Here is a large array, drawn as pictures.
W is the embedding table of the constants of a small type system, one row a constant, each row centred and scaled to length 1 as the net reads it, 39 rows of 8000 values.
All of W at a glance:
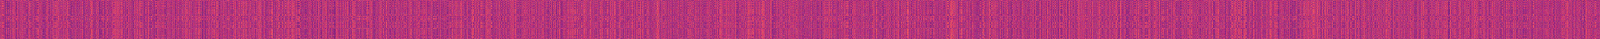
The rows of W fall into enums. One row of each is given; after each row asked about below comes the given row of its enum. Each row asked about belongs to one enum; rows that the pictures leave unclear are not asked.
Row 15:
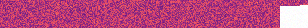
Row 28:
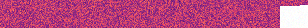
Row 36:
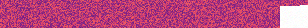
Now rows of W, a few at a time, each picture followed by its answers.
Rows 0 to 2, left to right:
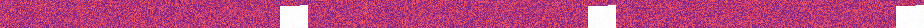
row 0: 28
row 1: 15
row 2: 36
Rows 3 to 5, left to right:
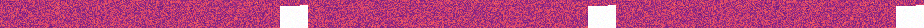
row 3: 15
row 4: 36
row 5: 15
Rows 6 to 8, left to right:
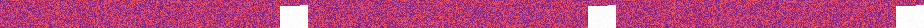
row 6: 15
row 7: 36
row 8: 15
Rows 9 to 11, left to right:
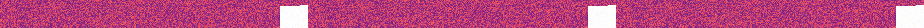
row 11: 36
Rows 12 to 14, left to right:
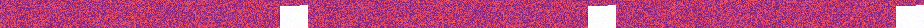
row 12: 36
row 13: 36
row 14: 15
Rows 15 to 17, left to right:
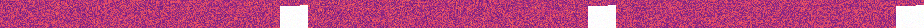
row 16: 28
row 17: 36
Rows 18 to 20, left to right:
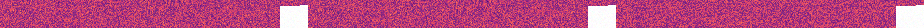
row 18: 28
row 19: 28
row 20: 36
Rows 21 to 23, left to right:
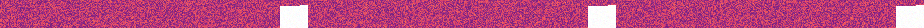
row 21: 36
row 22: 15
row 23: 15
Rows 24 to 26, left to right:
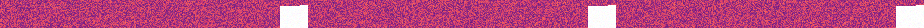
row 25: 15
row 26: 15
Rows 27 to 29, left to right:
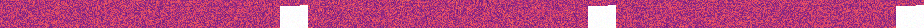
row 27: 15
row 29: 36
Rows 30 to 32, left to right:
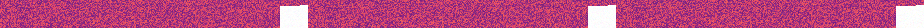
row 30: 36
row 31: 36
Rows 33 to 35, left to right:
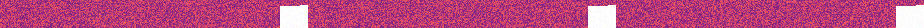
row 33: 36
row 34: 36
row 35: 15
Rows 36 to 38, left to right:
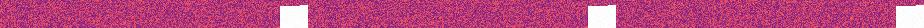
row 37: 36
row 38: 15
